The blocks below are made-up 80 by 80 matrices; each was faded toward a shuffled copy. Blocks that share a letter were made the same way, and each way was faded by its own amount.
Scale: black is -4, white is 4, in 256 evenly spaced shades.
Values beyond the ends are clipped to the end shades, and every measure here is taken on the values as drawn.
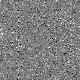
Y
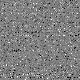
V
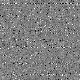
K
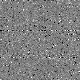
K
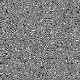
K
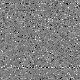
K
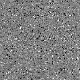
K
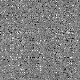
K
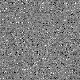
K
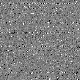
K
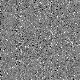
Y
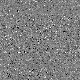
V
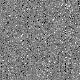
Y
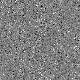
Y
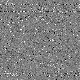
V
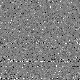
V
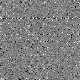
K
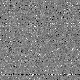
K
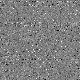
V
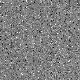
Y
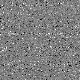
V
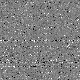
V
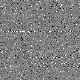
V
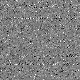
V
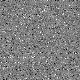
V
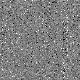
Y
